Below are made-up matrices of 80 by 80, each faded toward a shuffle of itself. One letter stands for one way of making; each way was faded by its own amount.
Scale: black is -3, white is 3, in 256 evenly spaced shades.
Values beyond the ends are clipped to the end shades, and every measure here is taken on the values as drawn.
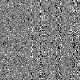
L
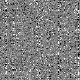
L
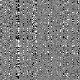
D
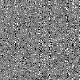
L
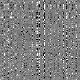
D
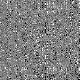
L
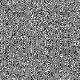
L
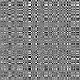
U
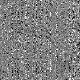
L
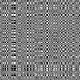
U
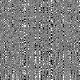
D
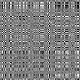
U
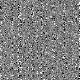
L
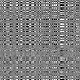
U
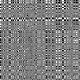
U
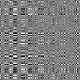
U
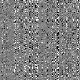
D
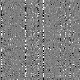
D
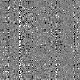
D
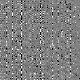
D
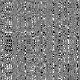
D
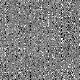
L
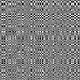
U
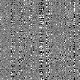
D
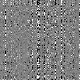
D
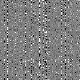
D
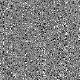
L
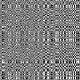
U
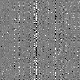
D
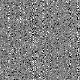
L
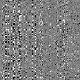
D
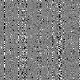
D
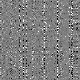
D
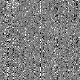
L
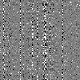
D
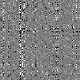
D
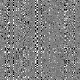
D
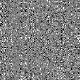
L
